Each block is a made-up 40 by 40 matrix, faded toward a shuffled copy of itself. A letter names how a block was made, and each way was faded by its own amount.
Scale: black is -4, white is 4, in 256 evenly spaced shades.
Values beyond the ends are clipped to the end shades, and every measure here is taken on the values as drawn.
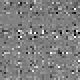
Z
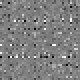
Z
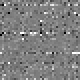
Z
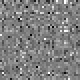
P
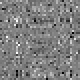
P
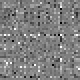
P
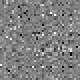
P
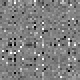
P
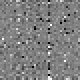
P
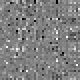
P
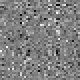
P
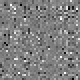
P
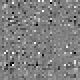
Z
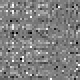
P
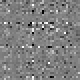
Z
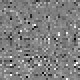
P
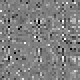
P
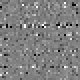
Z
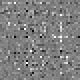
Z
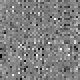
P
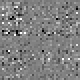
Z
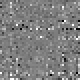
Z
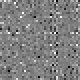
P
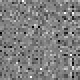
P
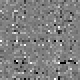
Z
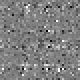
Z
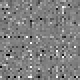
Z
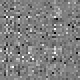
P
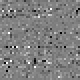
Z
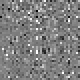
P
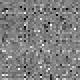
P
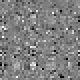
P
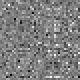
P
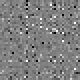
P
